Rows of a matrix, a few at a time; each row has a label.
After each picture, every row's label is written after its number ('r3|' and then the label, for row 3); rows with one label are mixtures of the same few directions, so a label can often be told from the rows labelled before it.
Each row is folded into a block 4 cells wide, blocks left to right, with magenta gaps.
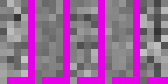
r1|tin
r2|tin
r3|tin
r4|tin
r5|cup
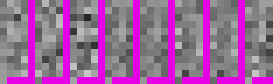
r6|tin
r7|tin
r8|tin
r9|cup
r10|cup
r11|cup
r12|cup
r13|cup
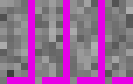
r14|cup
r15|cup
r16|tin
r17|tin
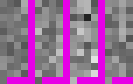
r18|tin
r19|cup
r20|tin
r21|cup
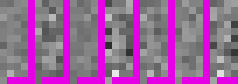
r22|cup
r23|tin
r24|tin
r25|cup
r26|cup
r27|tin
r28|cup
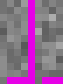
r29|tin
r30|tin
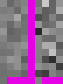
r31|tin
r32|cup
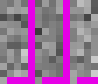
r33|tin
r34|cup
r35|tin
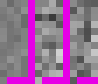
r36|tin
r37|tin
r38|cup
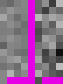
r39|cup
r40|tin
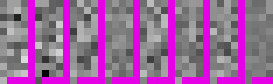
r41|tin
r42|cup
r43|tin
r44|tin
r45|tin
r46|cup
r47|cup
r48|tin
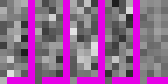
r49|cup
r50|tin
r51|tin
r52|tin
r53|cup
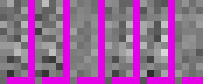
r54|cup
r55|cup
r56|cup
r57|cup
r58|cup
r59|tin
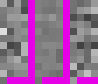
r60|cup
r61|tin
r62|tin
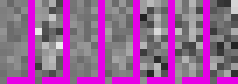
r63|tin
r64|tin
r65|cup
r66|tin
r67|cup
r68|cup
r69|tin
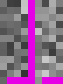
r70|tin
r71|cup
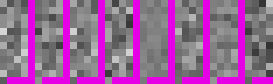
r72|cup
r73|tin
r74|cup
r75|tin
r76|tin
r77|tin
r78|tin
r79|tin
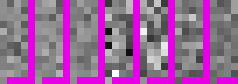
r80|cup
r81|tin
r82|tin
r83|cup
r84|tin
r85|tin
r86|tin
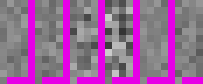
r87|tin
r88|cup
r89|tin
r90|cup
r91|tin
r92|cup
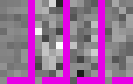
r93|tin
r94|tin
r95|cup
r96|tin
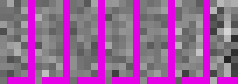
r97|cup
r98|cup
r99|tin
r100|cup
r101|tin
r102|cup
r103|cup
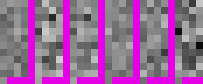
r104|cup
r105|tin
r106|tin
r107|tin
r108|tin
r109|tin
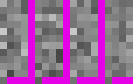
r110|cup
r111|tin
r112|cup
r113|cup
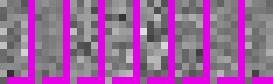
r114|cup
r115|cup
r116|cup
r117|tin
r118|tin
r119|tin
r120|cup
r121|cup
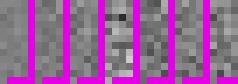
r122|cup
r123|tin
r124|cup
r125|tin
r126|tin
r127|cup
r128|cup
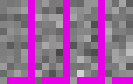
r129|tin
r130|tin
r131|cup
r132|tin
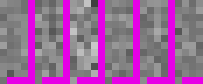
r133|cup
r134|cup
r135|tin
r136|tin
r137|cup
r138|cup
